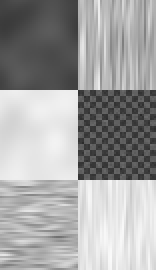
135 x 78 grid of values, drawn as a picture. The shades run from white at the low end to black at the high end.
It is made of 3 by 2 panels. Panel 1,1: high, smooth, faint in contrast. Panel 1,2: low, streaked downward. Panel 2,1: very low, smooth, faint in contrast. Panel 2,2: high, checkered. Panel 3,1: low, streaked across. Panel 3,2: very low, streaked downward, faint in contrast.
